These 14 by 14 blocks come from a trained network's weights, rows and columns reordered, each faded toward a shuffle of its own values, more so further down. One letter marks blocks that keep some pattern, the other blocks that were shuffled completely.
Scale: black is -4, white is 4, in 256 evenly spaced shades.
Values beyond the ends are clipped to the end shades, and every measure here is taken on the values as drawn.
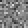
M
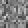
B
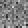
M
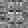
B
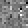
B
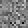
B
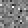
M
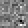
B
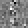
B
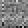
B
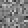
M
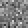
M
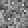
M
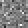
M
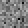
M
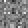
B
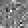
M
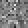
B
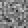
M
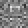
B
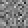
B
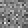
M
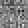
B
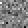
M
